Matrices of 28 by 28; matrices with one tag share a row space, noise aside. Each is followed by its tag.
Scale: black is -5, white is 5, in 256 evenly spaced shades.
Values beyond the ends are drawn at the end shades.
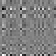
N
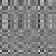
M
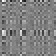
N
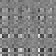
M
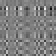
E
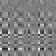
M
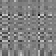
M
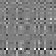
E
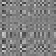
N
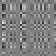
N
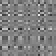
M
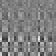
M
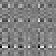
M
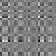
M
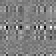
E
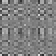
M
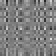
E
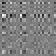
N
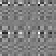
M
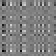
N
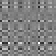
M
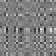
E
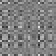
M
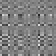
M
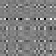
E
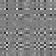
E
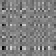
N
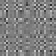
E
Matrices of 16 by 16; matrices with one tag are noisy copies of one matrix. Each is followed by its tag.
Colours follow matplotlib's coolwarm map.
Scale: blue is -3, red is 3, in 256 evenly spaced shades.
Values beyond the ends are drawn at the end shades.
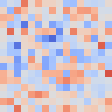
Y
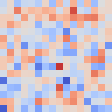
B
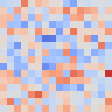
Y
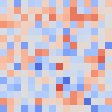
B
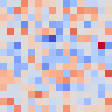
Y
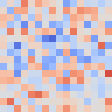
Y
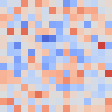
Y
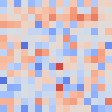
B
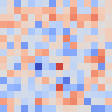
B
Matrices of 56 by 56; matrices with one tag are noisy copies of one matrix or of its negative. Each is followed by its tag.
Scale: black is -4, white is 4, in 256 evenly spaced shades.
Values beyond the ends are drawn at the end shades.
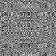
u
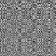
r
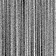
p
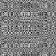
u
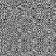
r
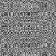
u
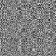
r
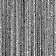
p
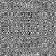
u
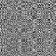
r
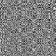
r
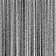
p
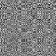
r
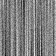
p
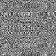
u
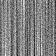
p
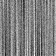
p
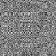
u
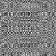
u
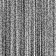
p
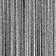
p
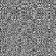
r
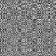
r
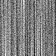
p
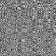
r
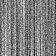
p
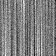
p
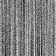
p
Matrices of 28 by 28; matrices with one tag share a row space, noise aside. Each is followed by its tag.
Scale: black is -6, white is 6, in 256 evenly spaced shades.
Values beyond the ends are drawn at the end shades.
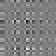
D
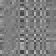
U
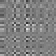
D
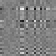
U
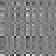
D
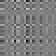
D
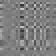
U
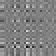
D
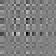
D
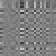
U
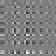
D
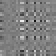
U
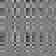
D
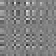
D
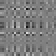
D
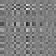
D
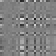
U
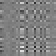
U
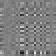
U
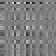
D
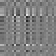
D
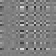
U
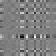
U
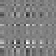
D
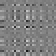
D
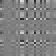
U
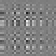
D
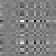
U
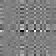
U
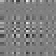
D
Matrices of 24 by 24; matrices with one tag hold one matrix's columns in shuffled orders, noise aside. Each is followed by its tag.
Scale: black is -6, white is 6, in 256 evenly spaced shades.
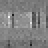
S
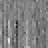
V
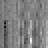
V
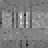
S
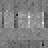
S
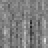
V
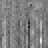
V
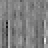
V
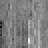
V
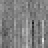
V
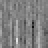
V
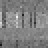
S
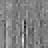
V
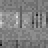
S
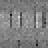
S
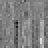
V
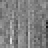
V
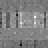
S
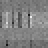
S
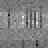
S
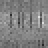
S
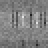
S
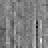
V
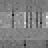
S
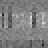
S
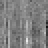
V
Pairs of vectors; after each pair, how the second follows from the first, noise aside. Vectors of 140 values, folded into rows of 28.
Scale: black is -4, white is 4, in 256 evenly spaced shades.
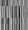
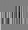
partly zeroed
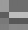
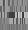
sign-scrambled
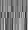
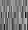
sign-scrambled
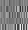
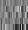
sign-scrambled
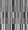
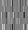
partly zeroed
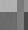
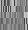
sign-scrambled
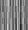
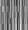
negated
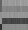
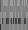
partly zeroed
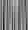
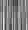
negated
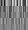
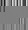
partly zeroed
